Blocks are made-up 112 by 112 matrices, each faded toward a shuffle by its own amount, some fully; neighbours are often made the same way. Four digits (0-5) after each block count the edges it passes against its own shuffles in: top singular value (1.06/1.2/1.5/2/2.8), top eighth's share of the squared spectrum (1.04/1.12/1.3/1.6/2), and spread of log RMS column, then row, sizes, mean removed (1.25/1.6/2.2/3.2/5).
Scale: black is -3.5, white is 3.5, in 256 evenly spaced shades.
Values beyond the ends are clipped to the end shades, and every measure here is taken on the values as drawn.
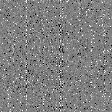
4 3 2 1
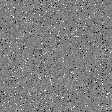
2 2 1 0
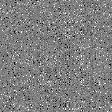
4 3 2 1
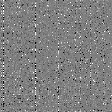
4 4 3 1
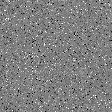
2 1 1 0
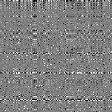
5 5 3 4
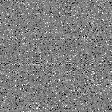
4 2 1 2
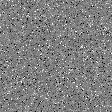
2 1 0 0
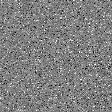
1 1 0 2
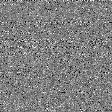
1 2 0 3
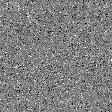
0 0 0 0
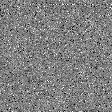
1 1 0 1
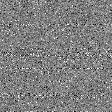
1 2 0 3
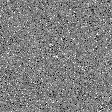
0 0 0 0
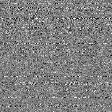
2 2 0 4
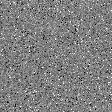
0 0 0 0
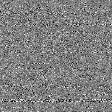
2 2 0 3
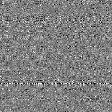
4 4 2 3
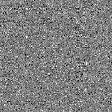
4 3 1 2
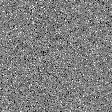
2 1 0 0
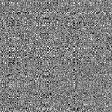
4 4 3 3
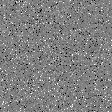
3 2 0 0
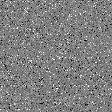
3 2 0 1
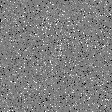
0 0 0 0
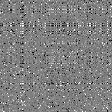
5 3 2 2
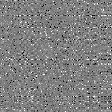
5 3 1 2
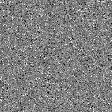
3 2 0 0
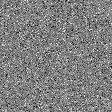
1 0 0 0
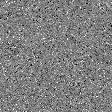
0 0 0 0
